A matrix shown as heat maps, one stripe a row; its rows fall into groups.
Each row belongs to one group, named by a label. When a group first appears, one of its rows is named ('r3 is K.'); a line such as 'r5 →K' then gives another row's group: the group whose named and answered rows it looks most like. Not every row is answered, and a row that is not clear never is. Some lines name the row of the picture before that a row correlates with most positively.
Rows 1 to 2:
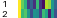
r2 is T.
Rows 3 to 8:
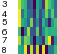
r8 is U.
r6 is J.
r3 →T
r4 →T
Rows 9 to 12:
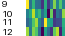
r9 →T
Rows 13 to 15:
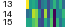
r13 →T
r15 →U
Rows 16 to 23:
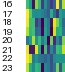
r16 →J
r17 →T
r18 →T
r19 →T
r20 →U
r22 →T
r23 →J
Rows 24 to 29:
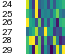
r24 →J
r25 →J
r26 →T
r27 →U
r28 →T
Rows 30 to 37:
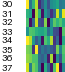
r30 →J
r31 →J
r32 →J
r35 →J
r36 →U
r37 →J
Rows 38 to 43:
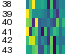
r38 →U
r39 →T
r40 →J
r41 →J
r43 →U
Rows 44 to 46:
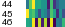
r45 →T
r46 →U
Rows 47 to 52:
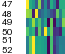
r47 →T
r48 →J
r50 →U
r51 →U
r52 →U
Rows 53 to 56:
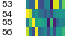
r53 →J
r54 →T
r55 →U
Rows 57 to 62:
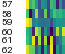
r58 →J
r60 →J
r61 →U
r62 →U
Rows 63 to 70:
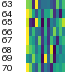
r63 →J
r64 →U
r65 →J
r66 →T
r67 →T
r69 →U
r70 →T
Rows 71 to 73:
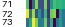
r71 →J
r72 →T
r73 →U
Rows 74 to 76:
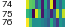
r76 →T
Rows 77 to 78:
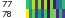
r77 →U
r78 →T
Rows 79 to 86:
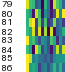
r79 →T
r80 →J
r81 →T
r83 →T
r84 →J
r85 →T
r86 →T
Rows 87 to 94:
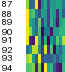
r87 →J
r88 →T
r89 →T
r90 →T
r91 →J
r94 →U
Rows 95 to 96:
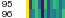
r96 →J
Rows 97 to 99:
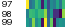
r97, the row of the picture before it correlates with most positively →96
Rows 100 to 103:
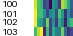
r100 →T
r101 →T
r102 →T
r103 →T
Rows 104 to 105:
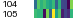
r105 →U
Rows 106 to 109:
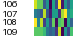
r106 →U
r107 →J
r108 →T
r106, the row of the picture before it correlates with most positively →105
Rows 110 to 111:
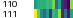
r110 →U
